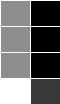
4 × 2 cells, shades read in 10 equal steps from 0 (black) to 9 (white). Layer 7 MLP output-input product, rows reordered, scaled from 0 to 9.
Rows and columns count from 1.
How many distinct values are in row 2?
2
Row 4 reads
9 2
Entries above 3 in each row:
1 1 1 1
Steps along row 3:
down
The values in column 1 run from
5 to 9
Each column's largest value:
9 2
